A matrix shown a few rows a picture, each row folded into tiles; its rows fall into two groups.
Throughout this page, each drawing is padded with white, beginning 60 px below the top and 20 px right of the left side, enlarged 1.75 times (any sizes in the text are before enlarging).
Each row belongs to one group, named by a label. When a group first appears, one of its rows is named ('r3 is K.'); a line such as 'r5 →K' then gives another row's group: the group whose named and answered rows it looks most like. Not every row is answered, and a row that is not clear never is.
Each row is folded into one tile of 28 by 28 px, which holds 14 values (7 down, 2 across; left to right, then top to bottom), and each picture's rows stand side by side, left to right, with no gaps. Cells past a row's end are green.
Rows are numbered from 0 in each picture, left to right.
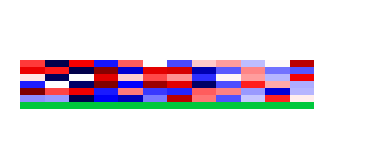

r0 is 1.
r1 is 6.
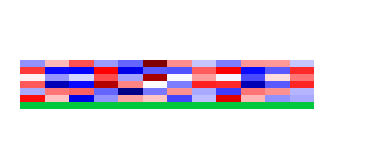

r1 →6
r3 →6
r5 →6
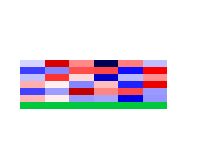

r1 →1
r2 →6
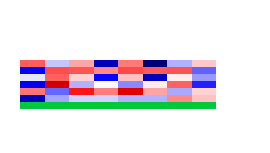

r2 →1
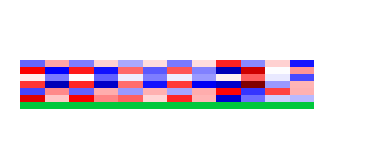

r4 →6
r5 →1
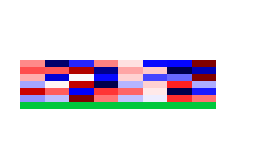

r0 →1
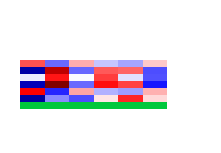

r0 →6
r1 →6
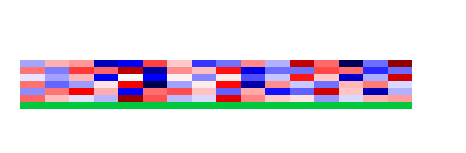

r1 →1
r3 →1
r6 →1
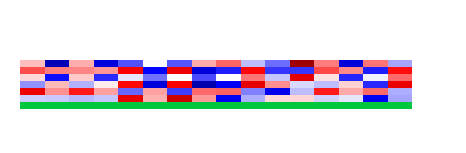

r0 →1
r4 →6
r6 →1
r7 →6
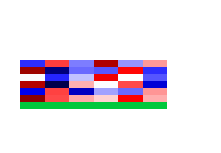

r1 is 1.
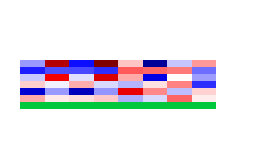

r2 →1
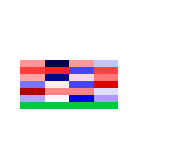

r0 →1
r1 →6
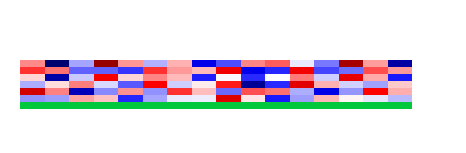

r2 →6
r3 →1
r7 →1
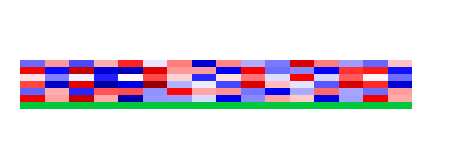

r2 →6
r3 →1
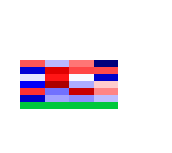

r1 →1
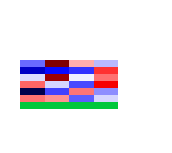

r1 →6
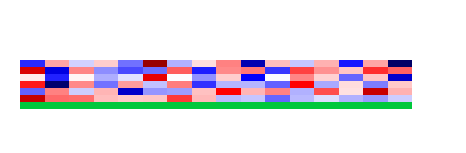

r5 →6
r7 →1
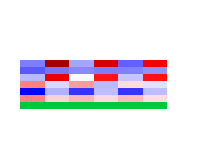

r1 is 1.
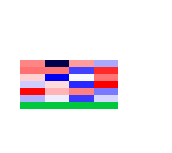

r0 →1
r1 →6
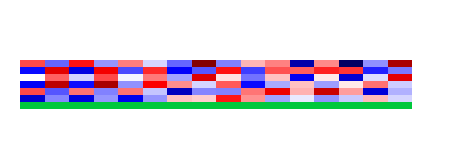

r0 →6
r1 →6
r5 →1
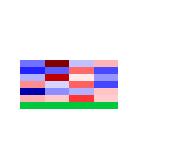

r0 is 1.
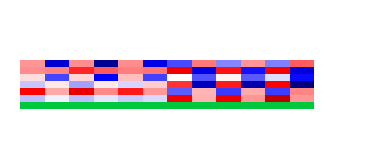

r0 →1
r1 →1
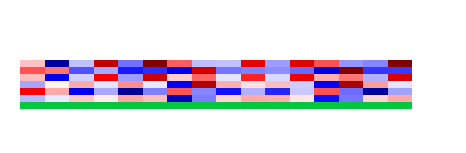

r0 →1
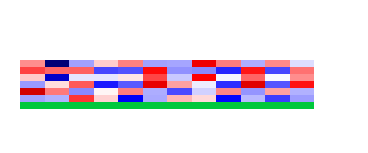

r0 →1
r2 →6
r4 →6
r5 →6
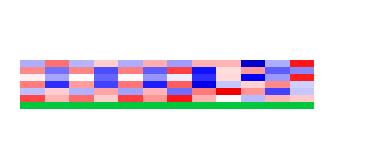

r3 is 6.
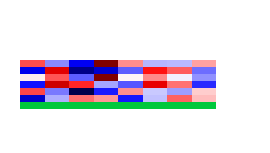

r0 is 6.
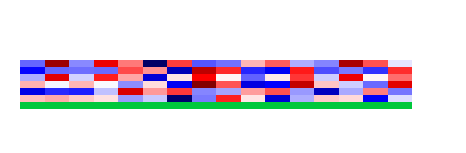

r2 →1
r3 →6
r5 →6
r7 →6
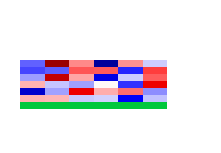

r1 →1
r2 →6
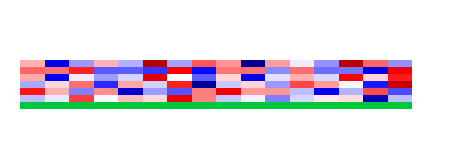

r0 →1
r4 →1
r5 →6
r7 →6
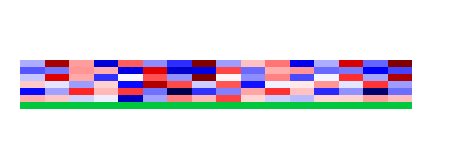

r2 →6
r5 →1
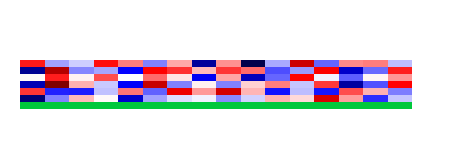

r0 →6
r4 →1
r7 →6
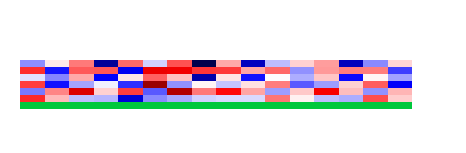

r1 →1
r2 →6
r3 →1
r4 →1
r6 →1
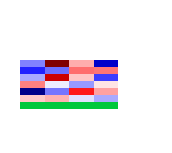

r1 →1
